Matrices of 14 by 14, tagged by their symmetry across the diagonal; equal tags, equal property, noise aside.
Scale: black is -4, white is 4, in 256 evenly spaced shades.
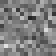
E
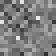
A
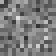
A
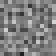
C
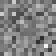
A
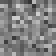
E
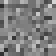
C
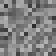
A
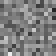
C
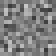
C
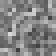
A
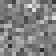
E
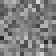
C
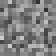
C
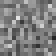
E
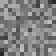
A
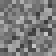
A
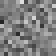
C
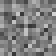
C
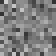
E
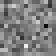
C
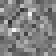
A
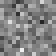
E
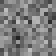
E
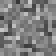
A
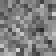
E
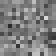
C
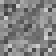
A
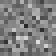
E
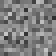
E
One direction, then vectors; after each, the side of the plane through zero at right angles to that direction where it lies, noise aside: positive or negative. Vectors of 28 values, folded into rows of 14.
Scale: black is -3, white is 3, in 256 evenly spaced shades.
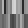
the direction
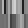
positive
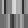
positive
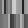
positive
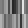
negative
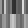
negative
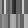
negative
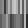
positive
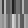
negative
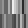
positive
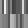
negative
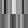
positive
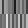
negative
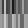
negative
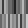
negative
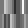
negative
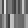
negative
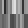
positive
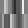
negative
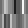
negative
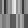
positive
